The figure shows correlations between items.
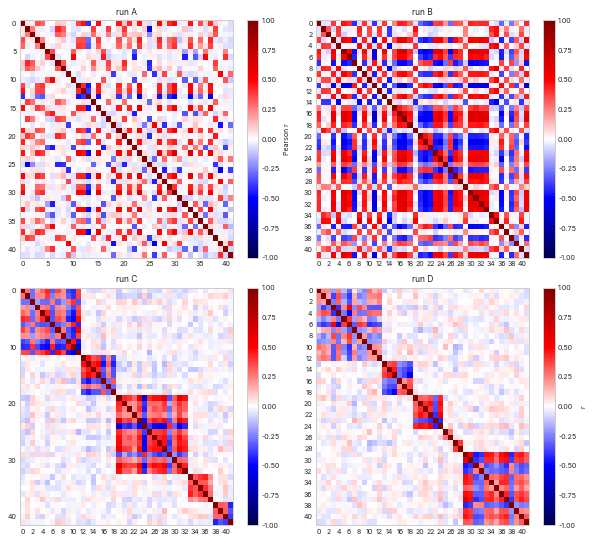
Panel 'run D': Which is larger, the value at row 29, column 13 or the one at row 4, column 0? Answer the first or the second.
the second
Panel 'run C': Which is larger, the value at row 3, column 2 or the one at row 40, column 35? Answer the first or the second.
the second
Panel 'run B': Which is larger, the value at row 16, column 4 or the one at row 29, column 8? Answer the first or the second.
the second
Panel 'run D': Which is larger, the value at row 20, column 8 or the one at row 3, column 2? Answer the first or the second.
the first
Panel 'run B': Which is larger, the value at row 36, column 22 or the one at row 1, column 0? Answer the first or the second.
the first
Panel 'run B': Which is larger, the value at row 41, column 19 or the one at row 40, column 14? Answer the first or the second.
the first
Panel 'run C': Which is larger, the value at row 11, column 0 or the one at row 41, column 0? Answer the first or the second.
the first
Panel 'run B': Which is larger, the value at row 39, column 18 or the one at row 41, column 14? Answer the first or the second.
the first
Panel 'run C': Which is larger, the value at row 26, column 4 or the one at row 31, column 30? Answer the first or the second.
the second
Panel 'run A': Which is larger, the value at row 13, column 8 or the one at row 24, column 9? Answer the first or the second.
the second
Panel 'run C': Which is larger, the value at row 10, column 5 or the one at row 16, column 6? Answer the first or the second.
the second
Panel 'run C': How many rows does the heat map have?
42
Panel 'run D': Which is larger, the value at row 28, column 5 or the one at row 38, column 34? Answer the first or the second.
the first
